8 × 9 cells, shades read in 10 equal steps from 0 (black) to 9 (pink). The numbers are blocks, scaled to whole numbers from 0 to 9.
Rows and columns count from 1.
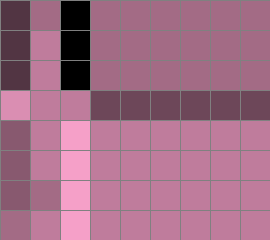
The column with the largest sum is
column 2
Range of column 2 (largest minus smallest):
1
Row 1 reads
3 6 0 6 6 6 6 6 6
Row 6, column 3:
9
